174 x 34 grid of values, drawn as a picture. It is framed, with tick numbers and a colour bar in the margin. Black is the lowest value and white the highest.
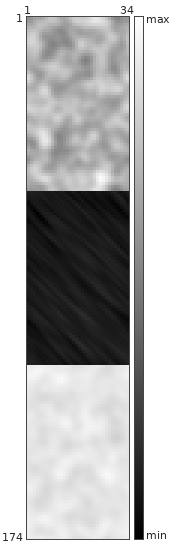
It is made of 3 by 1 panels. Panel 1,1: high, blotchy. Panel 2,1: very low, slanting down to the right, faint in contrast. Panel 3,1: very high, blotchy, faint in contrast.
